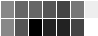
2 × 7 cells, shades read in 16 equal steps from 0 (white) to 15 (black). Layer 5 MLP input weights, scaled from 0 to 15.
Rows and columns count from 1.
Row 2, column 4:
13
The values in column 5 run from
11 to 13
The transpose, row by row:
7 7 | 9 10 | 9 15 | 10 13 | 11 13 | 8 11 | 1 0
